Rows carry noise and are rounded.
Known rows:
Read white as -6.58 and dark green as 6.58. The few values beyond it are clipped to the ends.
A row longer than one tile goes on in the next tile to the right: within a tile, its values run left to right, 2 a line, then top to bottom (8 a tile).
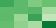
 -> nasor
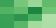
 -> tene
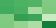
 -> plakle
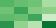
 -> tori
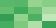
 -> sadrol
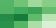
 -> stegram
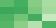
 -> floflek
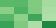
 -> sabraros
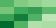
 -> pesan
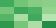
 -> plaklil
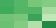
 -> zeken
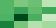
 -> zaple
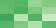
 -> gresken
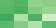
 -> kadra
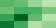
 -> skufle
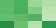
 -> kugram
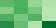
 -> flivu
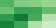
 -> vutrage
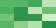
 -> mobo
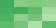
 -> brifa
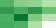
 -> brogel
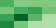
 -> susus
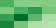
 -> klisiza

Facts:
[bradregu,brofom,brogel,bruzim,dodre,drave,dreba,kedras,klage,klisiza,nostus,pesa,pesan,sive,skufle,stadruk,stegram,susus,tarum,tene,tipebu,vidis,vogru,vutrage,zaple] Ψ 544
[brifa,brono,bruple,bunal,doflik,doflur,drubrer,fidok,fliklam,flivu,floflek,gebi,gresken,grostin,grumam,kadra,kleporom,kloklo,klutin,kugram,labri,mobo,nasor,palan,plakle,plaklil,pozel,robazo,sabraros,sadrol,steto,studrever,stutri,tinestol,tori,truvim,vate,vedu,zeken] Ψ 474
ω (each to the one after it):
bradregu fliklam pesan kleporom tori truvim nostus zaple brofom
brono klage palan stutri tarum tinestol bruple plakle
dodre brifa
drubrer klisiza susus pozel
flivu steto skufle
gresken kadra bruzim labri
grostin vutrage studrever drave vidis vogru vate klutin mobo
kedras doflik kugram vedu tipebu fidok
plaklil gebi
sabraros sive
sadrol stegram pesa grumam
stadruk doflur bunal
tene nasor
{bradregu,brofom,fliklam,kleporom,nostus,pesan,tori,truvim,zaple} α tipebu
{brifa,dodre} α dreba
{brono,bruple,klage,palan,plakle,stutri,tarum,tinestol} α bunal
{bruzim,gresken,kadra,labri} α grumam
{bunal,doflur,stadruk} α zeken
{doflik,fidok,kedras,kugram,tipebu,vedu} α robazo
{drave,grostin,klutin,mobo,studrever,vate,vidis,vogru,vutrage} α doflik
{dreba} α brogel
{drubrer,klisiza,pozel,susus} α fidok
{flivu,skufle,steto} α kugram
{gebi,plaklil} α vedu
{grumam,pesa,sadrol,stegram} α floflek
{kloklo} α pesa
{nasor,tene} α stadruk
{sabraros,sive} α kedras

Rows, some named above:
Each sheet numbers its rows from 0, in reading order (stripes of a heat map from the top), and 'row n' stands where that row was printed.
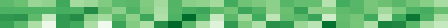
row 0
bruzim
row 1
dodre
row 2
sabraros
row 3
tipebu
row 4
gebi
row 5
truvim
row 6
palan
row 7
sive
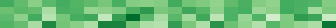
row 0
brono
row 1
tinestol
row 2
klisiza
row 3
gebi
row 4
labri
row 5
plakle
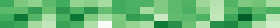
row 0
klage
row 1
dreba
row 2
plakle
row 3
kugram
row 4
vidis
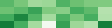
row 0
kedras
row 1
drubrer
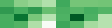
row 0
brogel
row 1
tarum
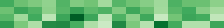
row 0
gebi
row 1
vidis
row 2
fliklam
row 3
fidok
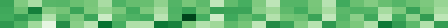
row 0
stadruk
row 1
kleporom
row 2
pozel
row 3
brofom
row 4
kloklo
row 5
robazo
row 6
doflur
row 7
grostin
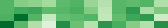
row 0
tipebu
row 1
kugram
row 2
vate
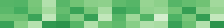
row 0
robazo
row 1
doflik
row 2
grumam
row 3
studrever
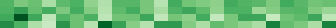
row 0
vogru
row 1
steto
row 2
robazo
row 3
vedu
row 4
bruple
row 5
stutri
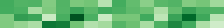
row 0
plakle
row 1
nostus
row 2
bunal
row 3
drave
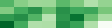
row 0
bradregu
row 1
pesa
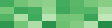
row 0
plaklil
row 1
zeken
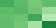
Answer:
palan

